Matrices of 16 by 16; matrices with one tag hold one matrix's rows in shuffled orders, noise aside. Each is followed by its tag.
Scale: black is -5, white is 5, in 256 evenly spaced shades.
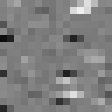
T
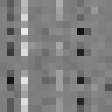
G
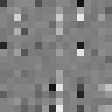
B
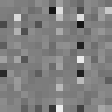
B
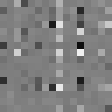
B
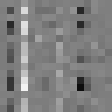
G
